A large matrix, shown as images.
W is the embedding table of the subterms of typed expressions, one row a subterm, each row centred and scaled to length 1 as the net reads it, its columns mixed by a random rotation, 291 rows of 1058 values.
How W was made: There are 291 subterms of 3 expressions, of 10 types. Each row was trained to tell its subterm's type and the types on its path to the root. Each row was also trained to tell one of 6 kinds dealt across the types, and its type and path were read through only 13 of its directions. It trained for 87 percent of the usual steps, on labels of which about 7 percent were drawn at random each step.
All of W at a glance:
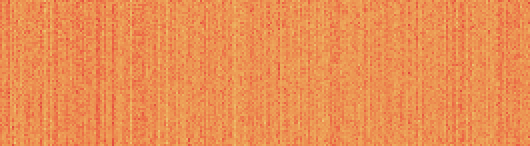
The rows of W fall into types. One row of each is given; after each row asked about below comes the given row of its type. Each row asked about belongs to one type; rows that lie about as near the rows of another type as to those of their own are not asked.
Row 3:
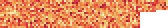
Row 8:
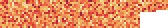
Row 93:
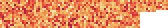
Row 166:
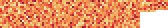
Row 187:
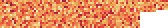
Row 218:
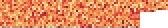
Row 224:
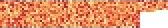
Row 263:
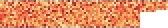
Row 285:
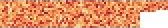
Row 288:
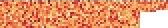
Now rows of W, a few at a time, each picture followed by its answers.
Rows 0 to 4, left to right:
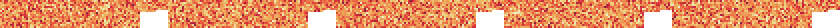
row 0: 224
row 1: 285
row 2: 224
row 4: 263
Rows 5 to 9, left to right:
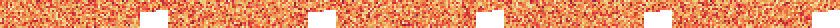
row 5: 285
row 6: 8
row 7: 8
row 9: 166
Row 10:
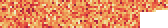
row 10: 224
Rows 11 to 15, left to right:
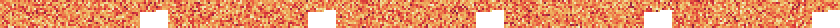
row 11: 218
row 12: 93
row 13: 218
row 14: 8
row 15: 8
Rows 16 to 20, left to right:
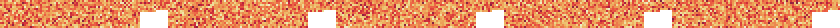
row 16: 288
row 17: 3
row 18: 187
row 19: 263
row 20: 3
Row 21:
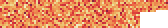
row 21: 288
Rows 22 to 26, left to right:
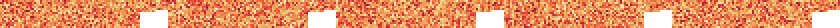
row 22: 187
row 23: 3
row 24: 166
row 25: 187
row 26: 93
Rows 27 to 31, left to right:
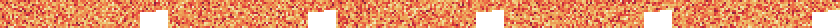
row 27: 8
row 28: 288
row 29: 8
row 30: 3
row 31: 285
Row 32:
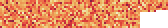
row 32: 93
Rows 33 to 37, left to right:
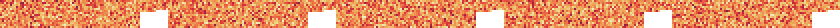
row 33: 187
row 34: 8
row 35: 285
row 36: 8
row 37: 263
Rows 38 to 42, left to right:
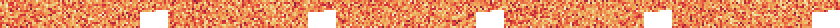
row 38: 263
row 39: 8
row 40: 166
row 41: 166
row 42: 263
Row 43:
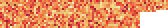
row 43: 93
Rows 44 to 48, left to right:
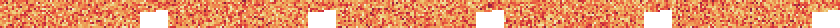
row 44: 224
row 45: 8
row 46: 218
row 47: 187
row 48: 93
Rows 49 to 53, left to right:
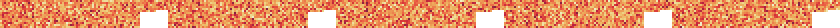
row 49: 8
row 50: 263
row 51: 93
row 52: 166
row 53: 93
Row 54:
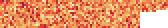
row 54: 187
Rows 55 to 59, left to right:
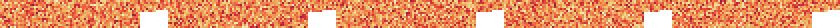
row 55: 93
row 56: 166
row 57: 218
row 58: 285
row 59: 288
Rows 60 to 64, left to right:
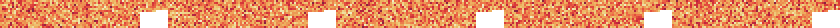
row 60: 224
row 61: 3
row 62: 3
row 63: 166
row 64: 3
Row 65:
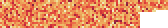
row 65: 93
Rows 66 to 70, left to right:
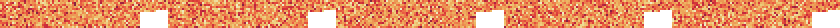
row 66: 263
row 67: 8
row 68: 166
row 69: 187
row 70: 166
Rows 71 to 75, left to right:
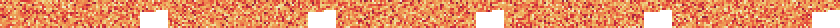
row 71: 8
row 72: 288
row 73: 218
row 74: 224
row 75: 187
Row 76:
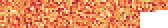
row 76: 3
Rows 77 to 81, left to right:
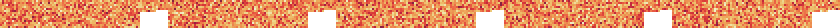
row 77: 288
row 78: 3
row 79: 166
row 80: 8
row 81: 263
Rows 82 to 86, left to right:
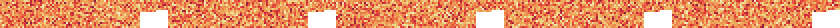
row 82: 93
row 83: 93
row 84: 263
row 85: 218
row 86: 8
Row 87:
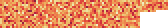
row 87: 93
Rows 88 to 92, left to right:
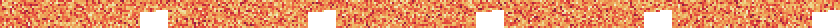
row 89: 3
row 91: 187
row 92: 187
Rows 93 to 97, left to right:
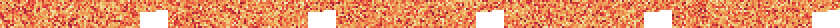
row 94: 263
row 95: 187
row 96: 3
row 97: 187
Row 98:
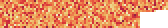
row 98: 166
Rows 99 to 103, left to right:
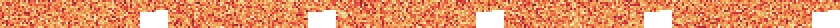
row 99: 263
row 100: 93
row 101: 3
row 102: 288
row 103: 285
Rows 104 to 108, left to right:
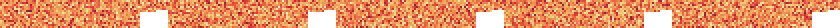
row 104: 93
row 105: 288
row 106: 288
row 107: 224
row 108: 288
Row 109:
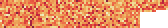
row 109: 187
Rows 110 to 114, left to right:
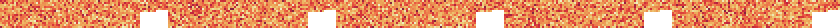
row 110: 224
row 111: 187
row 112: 224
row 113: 263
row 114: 166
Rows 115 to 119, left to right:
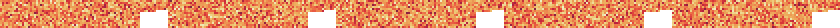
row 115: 218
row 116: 187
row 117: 166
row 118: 263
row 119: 93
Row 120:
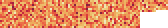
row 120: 224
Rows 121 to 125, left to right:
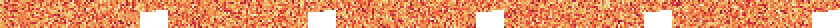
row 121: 93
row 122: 263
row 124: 93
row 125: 8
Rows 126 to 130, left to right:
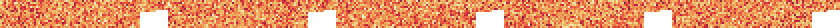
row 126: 166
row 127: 263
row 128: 218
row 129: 263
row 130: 263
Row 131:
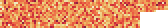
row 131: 166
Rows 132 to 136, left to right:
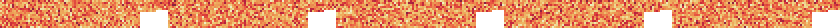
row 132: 224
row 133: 8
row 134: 3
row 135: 218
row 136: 285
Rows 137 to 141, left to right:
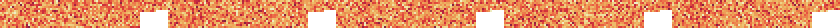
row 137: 3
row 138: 8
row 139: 285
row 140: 263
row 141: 263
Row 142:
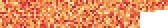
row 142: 166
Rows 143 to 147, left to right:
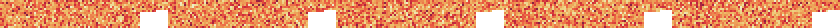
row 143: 187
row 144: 288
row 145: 187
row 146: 93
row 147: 3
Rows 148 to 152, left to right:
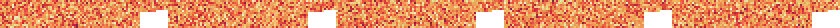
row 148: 8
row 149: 166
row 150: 285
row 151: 288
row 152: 218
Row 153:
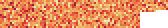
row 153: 224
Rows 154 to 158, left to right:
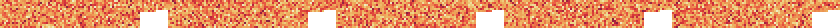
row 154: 288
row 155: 3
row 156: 218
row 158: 8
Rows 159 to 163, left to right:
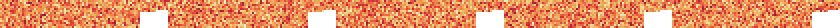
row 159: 285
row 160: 263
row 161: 3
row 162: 93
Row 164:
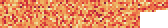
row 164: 187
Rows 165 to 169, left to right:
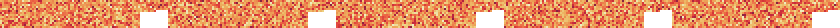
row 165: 93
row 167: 263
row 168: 263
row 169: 8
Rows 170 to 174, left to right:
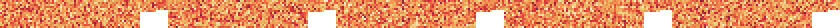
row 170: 224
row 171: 288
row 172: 285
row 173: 93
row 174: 218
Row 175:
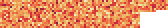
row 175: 166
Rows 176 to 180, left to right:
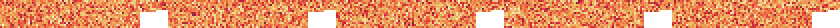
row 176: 224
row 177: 224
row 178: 224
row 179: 3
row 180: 218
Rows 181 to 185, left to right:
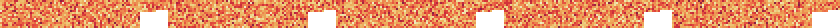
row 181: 285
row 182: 263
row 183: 8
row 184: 8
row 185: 8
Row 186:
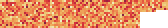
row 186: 263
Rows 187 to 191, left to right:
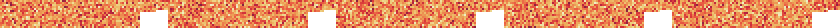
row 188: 224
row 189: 166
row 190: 288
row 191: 187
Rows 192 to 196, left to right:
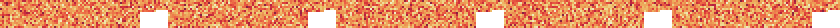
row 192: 8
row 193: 288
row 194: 218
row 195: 224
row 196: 218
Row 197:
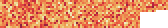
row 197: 187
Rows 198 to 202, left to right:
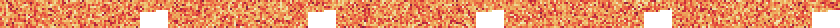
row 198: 263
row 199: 93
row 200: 288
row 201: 218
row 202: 224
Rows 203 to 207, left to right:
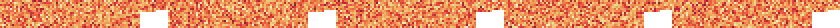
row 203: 166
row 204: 8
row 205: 8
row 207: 285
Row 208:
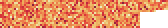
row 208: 166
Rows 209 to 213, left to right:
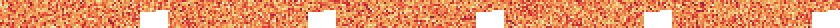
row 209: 263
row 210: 285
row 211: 187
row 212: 8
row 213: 224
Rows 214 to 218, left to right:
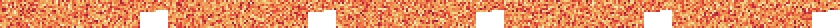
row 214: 224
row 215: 263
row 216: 224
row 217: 218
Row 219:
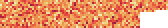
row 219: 263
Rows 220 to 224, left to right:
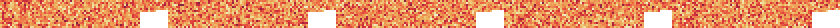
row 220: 8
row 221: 93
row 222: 263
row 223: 224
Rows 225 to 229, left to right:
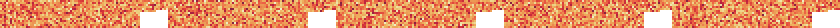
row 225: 187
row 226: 263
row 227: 218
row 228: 224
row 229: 285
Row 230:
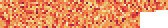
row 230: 166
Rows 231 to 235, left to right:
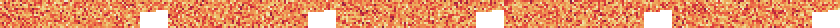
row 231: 288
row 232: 166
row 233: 3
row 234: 8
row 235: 187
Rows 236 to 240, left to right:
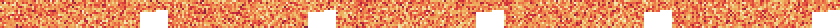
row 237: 166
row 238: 3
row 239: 8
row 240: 8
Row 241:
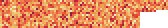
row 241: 8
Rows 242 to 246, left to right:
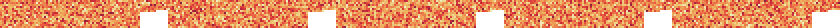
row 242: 187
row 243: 187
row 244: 93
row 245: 8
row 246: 288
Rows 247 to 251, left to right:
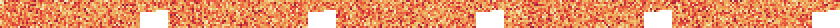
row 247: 93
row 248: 8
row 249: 166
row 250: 3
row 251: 187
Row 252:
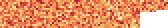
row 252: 288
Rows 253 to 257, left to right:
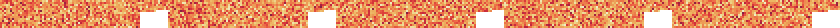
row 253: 224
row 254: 187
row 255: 288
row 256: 263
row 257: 288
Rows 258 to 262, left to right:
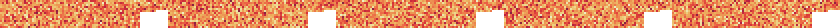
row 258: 218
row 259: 224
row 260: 93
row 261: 166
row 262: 224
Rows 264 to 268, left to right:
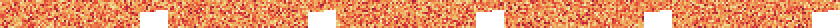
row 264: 218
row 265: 187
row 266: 93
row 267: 285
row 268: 218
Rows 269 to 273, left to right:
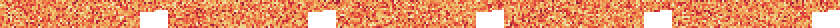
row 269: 3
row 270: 263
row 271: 187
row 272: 263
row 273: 263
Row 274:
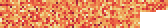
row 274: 166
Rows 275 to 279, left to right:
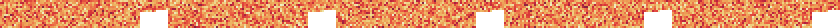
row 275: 187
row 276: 288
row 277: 166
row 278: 288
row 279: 285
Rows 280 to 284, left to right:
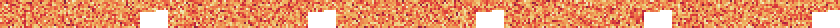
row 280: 93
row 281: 3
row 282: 288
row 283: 285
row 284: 263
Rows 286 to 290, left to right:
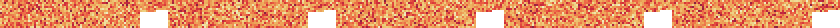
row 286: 224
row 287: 187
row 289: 288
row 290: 187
